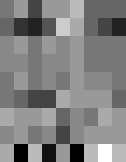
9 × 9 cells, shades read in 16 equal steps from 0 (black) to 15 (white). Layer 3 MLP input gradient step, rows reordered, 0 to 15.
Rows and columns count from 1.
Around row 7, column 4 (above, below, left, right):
4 8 9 6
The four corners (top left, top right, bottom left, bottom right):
7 6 10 11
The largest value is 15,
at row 9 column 8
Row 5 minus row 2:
1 6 5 3 -5 -1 2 4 5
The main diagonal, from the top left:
7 3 7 8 7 9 7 9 11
